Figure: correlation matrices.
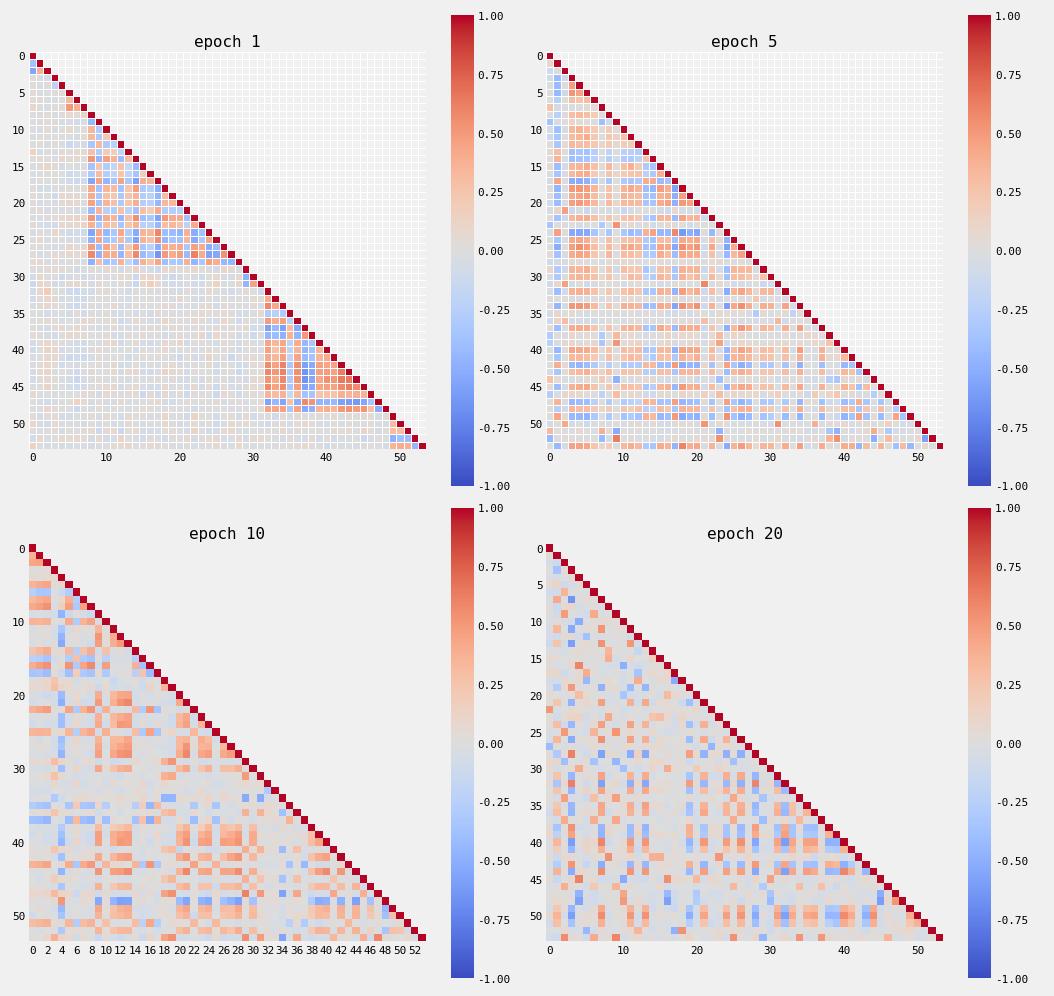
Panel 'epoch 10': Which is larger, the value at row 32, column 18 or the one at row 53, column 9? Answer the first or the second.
the first
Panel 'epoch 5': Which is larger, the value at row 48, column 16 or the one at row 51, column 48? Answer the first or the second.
the first
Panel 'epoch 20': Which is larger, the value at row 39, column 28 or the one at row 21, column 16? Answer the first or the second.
the first
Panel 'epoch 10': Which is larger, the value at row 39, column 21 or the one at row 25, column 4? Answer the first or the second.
the first
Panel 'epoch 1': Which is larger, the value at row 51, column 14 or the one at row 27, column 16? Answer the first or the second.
the first
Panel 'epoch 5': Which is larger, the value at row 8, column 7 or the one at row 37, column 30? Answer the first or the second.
the second
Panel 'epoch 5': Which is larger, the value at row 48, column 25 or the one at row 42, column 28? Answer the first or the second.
the first
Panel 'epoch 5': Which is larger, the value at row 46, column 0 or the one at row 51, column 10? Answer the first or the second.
the second
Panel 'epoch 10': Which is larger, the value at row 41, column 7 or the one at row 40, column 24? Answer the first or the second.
the second
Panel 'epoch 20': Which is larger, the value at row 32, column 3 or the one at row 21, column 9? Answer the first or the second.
the first
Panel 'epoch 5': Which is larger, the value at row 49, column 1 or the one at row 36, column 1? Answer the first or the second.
the first
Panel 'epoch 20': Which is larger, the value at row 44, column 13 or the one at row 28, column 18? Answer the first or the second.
the first
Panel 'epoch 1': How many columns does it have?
54
